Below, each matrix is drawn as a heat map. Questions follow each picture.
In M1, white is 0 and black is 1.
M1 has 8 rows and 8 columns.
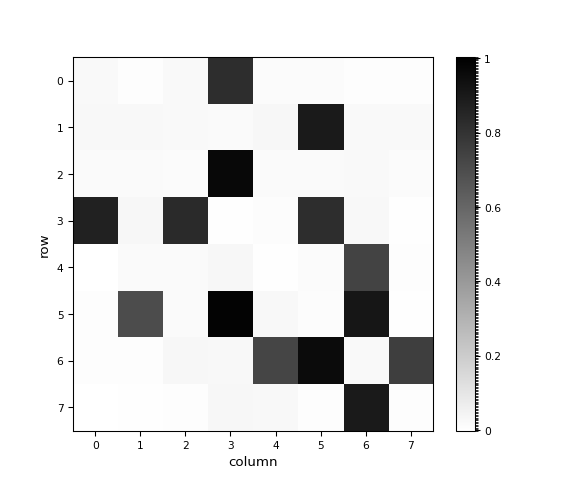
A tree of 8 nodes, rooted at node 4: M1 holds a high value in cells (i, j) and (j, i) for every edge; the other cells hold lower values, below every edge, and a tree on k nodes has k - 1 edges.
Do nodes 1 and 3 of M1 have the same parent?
yes
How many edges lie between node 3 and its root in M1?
3
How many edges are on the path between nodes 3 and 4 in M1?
3
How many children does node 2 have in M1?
0
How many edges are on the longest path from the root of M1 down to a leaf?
4
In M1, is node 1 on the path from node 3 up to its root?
no
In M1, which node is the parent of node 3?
5
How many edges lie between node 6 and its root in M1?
1
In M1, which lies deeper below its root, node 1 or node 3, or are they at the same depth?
the same depth
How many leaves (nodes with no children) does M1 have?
4
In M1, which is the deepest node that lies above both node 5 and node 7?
6
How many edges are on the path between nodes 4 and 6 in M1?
1
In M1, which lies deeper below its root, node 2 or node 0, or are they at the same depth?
the same depth
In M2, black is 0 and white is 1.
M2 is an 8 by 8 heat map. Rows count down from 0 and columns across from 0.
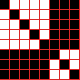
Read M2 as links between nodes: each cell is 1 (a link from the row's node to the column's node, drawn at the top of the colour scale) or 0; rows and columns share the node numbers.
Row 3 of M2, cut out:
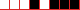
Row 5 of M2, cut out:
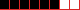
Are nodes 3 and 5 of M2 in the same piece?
no
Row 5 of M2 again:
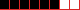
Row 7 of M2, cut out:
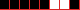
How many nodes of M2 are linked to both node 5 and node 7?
1
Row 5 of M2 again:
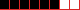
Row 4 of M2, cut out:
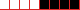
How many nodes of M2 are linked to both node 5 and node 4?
0
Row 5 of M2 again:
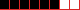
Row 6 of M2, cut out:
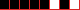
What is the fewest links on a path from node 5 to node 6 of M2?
1
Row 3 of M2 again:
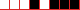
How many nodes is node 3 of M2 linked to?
4
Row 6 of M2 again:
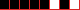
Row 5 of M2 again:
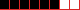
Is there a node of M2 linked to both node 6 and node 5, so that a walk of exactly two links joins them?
yes
